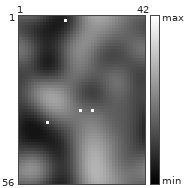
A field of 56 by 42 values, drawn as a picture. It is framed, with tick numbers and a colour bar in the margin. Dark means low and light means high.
Four lone cells stand out, each far higher than its neighbours. The middle right is the calmest part. On average the colour sits 40% of the way up the scale. The bottom middle is the ninth with the highest average.
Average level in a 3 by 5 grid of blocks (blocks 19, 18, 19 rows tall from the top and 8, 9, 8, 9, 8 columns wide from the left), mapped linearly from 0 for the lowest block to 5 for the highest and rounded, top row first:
1 0 4 3 2 / 1 4 3 2 1 / 2 0 4 5 2
